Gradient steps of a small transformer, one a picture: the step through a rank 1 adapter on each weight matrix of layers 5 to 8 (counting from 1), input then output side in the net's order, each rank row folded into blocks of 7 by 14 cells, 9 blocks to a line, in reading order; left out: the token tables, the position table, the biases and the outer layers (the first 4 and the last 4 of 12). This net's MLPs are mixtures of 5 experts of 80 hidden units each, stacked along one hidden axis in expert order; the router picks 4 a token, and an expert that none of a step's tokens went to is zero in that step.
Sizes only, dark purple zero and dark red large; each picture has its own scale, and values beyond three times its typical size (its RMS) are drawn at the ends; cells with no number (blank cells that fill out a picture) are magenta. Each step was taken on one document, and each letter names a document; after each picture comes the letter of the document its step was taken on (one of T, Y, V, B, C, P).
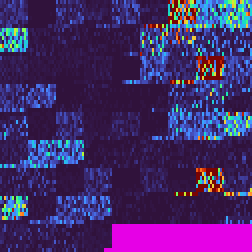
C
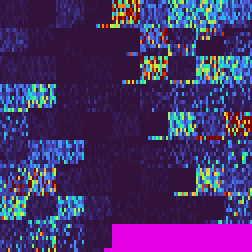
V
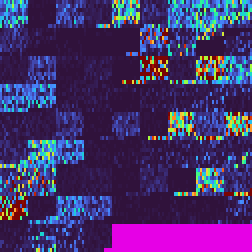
V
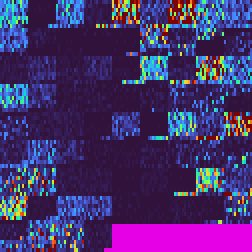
V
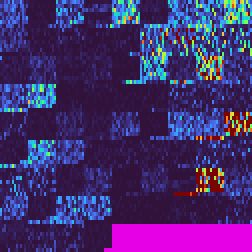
C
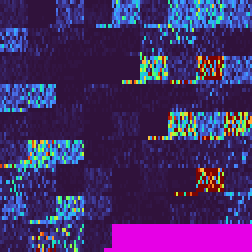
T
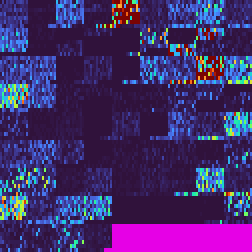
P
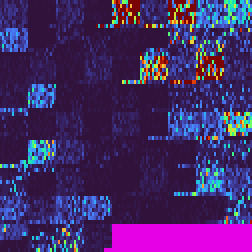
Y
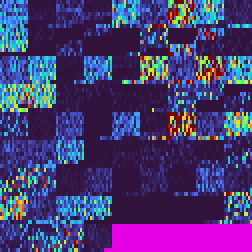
P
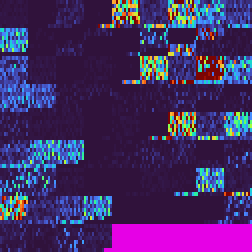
P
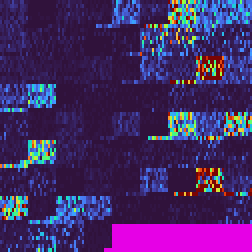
C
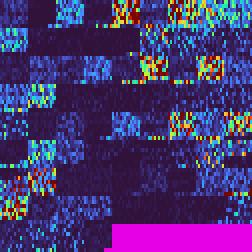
V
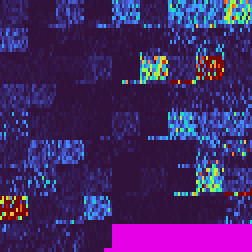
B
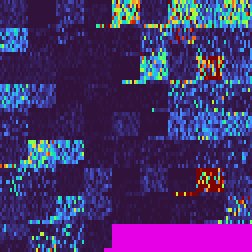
C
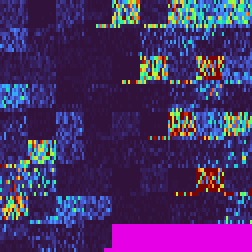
T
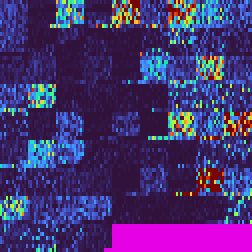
Y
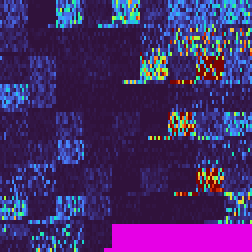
C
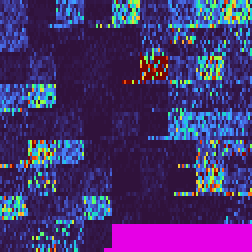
B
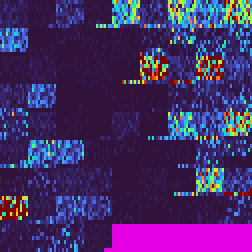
B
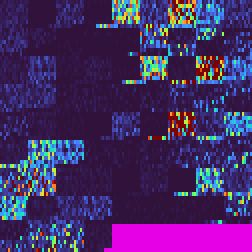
V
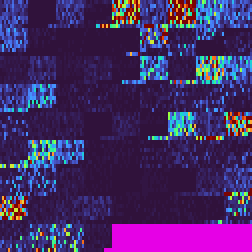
V
